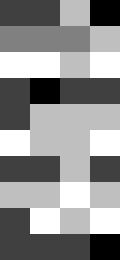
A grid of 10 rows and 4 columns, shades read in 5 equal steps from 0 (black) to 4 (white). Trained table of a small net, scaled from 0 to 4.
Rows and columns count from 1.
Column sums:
19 22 26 23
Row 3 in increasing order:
3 4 4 4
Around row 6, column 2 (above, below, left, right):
3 1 4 3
